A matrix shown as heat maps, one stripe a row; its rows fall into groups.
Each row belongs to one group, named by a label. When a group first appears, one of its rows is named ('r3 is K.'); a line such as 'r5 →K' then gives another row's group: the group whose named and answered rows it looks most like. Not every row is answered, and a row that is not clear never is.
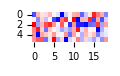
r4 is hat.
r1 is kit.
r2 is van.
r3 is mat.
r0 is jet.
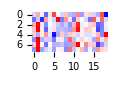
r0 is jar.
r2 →mat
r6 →mat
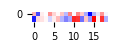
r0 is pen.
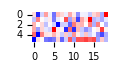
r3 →pen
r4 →hat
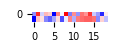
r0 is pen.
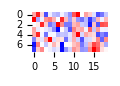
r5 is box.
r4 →mat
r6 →jet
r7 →jet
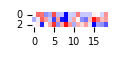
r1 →jet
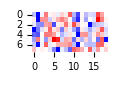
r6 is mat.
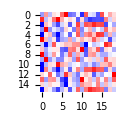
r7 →kit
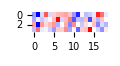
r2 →hat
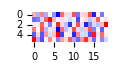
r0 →kit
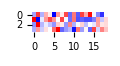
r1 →van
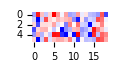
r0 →jar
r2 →pen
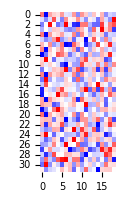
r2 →jet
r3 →jet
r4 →hat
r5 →box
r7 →hat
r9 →mat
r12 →hat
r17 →hat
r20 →hat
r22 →pen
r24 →mat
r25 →kit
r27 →jet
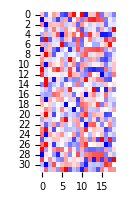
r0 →kit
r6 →pen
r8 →mat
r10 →hat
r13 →mat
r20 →mat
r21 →jar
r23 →mat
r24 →hat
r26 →mat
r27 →van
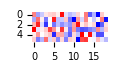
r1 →jar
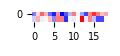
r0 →jet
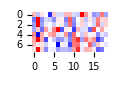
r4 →hat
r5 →mat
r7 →mat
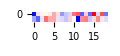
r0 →jet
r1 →box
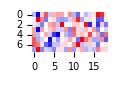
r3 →hat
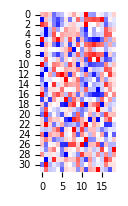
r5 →van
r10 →van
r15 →pen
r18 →kit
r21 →pen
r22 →mat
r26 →kit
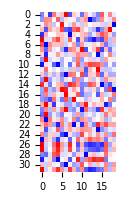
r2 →jar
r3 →pen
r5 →van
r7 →kit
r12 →kit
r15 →jar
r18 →mat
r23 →pen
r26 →van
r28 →box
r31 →van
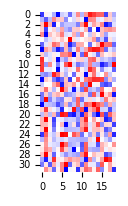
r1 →box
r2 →mat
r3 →pen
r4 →hat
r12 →box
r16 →jet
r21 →mat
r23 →mat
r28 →mat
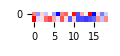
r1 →van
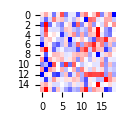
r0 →jar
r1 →box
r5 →jet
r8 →pen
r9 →hat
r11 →hat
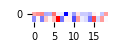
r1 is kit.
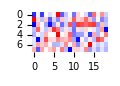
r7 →hat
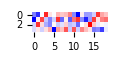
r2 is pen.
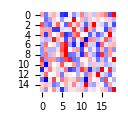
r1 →kit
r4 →pen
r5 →box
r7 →jar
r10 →hat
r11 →jet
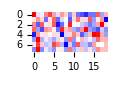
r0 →van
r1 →jar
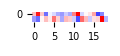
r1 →box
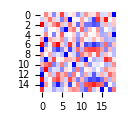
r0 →jar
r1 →jet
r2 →van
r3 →kit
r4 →jar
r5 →hat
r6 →van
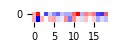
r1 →hat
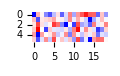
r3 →mat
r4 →hat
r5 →pen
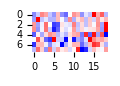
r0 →jet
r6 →jet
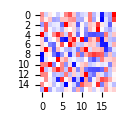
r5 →kit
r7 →mat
